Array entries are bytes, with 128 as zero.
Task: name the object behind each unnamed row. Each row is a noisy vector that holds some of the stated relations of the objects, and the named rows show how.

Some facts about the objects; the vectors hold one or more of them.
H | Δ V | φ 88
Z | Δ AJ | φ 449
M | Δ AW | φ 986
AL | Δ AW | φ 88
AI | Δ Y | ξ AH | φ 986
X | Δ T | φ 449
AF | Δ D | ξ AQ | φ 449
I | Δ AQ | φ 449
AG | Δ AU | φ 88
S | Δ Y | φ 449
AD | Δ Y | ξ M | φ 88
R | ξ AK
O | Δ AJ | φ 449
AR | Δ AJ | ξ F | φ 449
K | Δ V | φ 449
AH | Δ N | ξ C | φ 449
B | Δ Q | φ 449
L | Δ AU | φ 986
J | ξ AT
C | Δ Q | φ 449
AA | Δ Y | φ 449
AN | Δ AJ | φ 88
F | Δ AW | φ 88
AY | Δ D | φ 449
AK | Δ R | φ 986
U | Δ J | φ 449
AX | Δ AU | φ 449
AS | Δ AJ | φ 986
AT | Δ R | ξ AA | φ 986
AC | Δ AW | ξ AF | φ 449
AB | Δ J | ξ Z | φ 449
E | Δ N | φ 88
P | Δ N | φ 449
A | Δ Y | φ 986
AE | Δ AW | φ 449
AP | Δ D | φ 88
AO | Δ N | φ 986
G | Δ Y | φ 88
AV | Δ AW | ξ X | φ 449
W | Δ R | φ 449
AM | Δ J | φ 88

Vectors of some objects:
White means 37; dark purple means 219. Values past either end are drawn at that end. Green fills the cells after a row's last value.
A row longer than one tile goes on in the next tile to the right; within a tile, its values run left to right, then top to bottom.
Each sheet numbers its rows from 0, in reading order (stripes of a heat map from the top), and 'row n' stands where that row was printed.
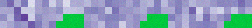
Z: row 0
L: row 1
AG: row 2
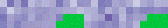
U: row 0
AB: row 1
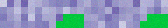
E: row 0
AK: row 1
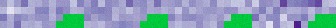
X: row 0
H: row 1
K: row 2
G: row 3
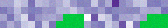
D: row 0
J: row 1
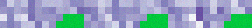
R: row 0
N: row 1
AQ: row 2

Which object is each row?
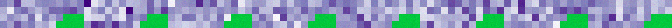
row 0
AV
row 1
AH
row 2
AA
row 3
AW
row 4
AS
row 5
AI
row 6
AC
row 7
O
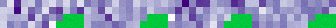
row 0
AF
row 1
AR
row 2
AT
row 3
AE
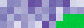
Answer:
A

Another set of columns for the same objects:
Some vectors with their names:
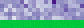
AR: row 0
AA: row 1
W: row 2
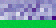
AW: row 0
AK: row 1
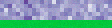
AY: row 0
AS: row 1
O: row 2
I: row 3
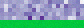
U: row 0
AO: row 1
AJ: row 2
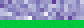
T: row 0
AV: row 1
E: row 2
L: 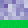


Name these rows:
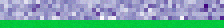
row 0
AB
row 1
Y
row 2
AL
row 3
J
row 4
F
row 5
AQ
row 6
AD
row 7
R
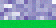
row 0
M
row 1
AN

